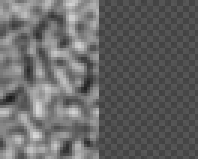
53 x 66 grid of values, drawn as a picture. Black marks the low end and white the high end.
It is made of 1 by 2 panels. Panel 1,1: middling, blotchy, strong in contrast. Panel 1,2: low, checkered, faint in contrast.
